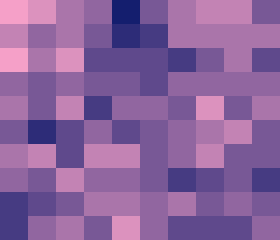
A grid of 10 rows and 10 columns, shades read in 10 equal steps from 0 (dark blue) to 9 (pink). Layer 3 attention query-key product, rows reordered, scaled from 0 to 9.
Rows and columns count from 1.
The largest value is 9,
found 2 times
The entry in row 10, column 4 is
4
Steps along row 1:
down down down down up up up same down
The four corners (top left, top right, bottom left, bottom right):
9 4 2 5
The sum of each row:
56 49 47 45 51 42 54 41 45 44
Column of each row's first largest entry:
1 1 1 1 8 9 2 3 4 5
